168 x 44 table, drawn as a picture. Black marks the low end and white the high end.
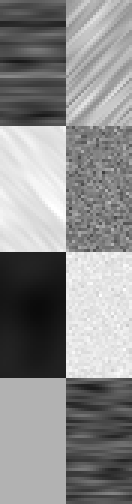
The table splits into 4 rows of 2 panels. Panel 1,1: low, streaked across. Panel 1,2: high, slanting up to the right. Panel 2,1: very high, slanting down to the right, faint in contrast. Panel 2,2: middling, fine-grained. Panel 3,1: very low, smooth, faint in contrast. Panel 3,2: very high, fine-grained, faint in contrast. Panel 4,1: high, flat. Panel 4,2: low, streaked across.
